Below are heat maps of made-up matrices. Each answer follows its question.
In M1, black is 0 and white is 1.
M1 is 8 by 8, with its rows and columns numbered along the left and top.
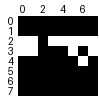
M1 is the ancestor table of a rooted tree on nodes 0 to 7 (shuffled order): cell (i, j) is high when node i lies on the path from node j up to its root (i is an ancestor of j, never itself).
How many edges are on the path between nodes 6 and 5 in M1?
4
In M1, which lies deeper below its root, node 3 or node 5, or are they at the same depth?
node 5
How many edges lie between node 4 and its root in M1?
1
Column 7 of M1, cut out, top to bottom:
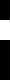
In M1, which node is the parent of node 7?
3
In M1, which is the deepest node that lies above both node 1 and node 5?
3
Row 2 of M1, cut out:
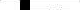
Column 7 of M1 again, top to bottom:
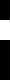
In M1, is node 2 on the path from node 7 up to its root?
yes
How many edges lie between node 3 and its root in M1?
1
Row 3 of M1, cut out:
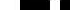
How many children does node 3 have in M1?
4
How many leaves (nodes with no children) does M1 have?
5
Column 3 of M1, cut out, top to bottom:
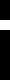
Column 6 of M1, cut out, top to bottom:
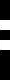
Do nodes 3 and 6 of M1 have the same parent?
no
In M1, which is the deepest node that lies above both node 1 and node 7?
3
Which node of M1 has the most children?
3
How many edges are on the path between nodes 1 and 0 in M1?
2
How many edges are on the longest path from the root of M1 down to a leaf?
2
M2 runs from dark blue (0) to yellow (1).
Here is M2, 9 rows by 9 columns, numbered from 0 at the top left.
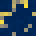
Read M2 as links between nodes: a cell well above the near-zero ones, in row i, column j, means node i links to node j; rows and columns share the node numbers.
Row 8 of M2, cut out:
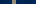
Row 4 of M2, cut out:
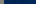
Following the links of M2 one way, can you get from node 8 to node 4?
yes
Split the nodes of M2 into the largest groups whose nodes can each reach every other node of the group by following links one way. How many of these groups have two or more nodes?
1
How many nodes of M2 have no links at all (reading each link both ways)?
0
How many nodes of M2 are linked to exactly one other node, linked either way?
5
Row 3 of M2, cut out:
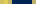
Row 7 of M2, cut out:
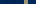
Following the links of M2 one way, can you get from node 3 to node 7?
yes
